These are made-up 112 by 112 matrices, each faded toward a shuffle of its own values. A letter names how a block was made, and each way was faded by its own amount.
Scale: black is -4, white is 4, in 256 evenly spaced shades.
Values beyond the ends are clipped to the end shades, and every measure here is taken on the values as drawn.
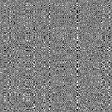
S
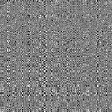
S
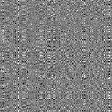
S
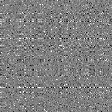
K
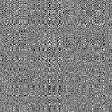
S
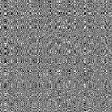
S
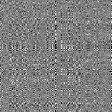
S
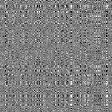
S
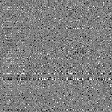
K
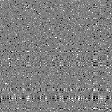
K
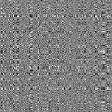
S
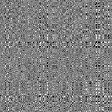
S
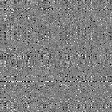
K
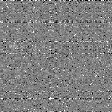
K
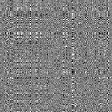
S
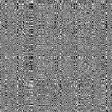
S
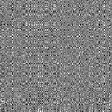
S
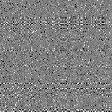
K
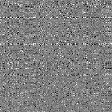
K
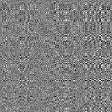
S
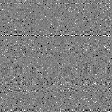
K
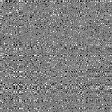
K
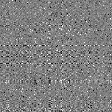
K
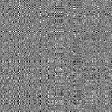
S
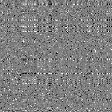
K
